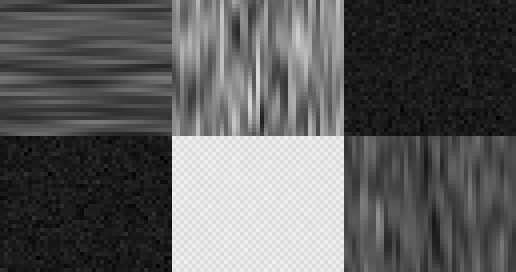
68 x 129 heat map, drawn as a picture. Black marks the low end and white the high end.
It is made of 2 by 3 panels. Panel 1,1: low, streaked across. Panel 1,2: middling, streaked downward, strong in contrast. Panel 1,3: very low, fine-grained, faint in contrast. Panel 2,1: very low, fine-grained, faint in contrast. Panel 2,2: very high, checkered, faint in contrast. Panel 2,3: low, streaked downward.
